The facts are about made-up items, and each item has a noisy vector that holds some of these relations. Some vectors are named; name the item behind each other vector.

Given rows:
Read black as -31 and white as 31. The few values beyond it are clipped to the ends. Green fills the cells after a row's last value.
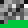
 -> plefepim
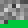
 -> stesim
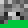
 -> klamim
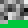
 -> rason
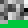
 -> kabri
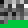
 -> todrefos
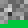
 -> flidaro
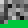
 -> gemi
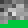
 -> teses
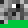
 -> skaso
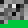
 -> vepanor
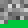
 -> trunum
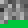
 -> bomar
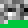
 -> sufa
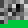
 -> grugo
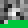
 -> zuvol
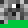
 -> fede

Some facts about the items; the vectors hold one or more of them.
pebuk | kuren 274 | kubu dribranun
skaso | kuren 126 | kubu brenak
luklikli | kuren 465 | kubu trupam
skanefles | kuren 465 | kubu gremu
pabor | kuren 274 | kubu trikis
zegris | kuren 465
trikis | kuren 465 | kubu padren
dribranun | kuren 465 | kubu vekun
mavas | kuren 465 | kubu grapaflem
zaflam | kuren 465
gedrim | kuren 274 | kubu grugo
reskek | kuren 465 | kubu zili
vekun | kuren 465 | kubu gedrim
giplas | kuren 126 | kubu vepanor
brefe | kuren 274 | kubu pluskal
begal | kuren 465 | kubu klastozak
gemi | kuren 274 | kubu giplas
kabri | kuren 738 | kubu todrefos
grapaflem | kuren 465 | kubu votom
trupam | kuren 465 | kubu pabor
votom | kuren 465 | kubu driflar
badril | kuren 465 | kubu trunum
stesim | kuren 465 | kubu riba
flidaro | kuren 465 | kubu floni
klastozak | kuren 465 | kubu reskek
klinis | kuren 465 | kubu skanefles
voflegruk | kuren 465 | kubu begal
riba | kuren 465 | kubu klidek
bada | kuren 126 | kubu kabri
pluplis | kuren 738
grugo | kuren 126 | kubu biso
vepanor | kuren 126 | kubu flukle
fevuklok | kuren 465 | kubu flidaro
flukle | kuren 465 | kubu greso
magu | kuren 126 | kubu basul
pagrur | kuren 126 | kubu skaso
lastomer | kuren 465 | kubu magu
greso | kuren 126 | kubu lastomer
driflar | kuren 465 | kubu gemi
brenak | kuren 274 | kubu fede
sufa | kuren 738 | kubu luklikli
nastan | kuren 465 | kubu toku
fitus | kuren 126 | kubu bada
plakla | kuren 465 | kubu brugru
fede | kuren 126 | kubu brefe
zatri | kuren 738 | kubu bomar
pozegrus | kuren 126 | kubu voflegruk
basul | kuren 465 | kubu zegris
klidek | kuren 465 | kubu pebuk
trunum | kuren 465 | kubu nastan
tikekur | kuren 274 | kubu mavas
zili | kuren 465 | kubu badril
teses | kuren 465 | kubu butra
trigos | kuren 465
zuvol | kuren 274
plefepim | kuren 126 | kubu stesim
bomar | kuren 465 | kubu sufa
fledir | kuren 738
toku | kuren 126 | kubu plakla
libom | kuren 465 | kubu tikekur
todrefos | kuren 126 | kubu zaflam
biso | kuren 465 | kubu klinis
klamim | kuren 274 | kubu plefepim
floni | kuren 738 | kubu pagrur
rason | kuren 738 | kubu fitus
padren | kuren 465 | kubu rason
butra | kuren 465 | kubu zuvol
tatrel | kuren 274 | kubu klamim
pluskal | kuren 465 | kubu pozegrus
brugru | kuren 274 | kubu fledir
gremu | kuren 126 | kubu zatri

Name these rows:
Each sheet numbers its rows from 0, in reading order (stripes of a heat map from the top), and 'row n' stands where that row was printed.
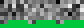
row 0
fitus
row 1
klidek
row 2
toku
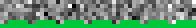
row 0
klastozak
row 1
gedrim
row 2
pagrur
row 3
padren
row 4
brenak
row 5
klinis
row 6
floni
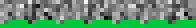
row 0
pluskal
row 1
tikekur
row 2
skanefles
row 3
brefe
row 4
voflegruk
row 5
biso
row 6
pebuk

